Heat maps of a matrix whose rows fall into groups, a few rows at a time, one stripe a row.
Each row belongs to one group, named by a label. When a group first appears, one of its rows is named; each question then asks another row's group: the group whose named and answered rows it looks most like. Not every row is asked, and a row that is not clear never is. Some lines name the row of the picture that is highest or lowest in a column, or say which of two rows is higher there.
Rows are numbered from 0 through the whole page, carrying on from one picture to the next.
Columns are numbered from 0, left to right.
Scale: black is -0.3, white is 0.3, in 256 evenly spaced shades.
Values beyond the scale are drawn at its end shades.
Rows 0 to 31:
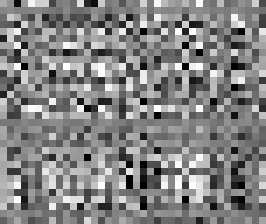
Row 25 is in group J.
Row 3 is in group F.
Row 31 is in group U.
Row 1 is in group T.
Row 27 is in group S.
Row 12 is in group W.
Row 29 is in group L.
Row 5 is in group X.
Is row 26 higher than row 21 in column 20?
No
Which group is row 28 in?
J
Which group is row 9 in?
J
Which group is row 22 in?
S
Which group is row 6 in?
J
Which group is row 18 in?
S
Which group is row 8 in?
W
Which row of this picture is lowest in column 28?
7
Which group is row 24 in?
W
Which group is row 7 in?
F
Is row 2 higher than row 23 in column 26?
No
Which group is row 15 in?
S
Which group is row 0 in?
S
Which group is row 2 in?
T
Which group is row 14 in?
L
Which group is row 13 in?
X
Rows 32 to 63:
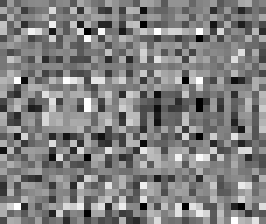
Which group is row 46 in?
U
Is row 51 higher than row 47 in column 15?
No
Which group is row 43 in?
J
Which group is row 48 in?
W
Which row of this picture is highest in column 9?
43
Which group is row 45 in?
W
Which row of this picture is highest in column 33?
63
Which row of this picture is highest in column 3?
51
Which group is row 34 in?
X
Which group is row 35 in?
L
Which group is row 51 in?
F
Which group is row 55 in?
T
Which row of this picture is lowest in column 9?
51
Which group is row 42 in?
T
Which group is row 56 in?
S
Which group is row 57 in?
U
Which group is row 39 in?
F
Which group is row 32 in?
X
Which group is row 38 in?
T
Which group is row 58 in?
X
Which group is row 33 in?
L
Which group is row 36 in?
S
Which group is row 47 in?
U
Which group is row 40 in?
T
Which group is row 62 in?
S
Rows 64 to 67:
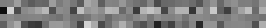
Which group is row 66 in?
T
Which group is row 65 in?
X
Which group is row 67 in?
U
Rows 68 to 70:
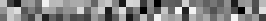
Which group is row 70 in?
T
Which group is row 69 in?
J
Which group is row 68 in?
W
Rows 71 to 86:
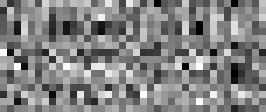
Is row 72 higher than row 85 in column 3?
Yes
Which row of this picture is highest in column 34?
84
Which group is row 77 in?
W
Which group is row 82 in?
W
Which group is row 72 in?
X
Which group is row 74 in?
F
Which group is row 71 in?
W
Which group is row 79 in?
S
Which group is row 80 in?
J
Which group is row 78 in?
L
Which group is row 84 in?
X
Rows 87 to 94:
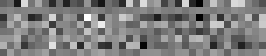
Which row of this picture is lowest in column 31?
89
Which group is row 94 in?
X
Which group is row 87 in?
F
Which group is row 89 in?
U
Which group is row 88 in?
T
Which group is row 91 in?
U
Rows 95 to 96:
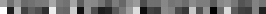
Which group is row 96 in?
L
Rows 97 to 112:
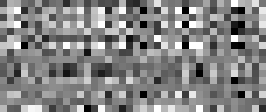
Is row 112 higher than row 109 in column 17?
No
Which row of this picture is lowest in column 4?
102
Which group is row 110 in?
J
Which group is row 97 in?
T
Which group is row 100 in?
J
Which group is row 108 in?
W
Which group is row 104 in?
S
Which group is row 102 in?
T
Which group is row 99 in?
X
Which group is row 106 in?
F
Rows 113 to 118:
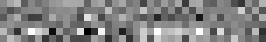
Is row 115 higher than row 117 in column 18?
Yes
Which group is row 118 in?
T
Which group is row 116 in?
T
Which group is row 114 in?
F
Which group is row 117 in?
S
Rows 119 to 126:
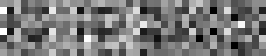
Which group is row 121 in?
W
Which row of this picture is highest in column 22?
122
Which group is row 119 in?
J
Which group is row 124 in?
U
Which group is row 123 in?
L
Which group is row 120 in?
L
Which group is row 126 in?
L
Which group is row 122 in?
F
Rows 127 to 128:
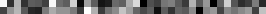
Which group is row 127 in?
L
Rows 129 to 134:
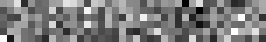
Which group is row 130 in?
U
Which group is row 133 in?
T
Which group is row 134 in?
L
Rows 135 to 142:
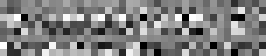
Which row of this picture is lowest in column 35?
141
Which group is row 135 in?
W
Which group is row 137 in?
J
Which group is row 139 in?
F
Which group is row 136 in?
F
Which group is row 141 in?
L
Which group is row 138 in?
T
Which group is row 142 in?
W
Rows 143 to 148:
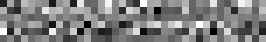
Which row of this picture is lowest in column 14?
147
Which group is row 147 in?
L
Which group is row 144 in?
W
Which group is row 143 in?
X
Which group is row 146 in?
S
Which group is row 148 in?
F
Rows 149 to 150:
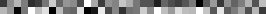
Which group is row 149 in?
U
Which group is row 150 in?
S
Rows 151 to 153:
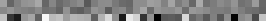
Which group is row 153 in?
W
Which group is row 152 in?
T
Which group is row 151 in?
S
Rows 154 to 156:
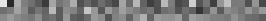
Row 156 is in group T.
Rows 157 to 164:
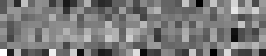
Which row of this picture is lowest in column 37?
164
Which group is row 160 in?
F
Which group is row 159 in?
L
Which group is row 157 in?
F
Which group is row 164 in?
L
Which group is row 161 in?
W
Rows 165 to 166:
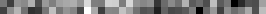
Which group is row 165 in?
W
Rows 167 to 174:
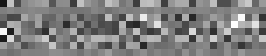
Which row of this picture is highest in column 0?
171
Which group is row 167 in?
X
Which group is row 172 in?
X
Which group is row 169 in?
F
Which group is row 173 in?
L
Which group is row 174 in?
F
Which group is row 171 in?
L
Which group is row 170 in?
T
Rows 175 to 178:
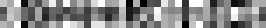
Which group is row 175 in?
J
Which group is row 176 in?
T
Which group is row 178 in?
J
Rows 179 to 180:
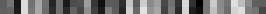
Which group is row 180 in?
F
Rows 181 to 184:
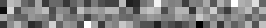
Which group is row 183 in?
S
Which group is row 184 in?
U
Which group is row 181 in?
T
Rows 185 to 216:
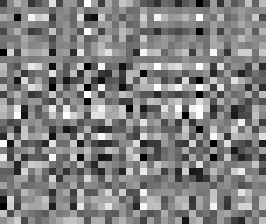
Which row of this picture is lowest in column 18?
200
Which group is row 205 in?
L
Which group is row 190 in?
X
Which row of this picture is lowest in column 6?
205
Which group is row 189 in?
U
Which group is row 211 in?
L
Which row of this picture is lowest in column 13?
187
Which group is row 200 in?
J
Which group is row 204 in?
X
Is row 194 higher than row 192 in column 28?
Yes
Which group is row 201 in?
J
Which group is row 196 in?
F
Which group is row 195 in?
L
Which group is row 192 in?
X
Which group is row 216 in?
J
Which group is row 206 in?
W
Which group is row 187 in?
S
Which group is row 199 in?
S
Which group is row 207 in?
L
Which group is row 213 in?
X
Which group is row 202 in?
F
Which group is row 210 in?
U
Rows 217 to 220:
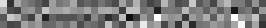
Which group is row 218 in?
W
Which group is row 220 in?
F
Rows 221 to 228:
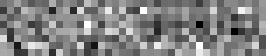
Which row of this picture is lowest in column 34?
225
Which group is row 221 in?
U
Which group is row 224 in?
U
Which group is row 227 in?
S
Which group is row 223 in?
W
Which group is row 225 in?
W
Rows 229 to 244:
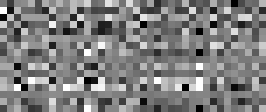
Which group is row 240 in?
S
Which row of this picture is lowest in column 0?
231
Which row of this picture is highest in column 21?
231
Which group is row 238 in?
S
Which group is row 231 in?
X
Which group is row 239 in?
U
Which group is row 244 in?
U
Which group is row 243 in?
L
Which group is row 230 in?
L
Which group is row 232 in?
L
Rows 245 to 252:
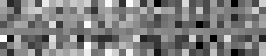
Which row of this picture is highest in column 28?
246
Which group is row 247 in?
W
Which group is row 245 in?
W
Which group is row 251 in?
U
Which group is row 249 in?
T
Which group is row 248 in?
U
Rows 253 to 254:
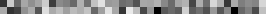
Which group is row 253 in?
X
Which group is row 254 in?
W
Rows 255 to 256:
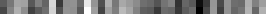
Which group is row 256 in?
U
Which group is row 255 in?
U
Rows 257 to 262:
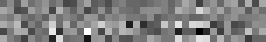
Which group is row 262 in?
S
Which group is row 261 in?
U
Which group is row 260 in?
J
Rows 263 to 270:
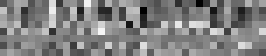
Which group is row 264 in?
L
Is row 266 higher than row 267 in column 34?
No
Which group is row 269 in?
X
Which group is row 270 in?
T
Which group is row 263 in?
U
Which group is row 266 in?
J
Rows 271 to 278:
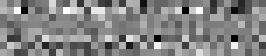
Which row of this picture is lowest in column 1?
276
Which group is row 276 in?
W
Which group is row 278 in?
S
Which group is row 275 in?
S
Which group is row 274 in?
F
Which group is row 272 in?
J
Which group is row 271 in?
L
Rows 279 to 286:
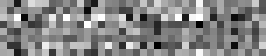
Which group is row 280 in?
S
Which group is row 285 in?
W
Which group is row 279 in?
S
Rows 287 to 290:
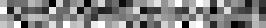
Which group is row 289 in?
S
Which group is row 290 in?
J
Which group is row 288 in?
L
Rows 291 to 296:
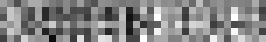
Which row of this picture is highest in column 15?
296
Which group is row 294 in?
J
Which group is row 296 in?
X
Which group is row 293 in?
T
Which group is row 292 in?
T
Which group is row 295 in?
T
